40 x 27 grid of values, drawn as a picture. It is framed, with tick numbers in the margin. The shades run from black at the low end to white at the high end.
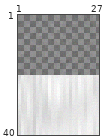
It is made of 2 by 1 panels. Panel 1,1: middling, checkered. Panel 2,1: very high, streaked downward, faint in contrast.
